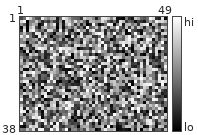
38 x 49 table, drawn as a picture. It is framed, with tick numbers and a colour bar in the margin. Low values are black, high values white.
No row or column stands out. There are no regular stripes. The grain is fine, like static. No seam splits the table. The values spread evenly over their range. Overall the values sit about 50% of the way up the scale.
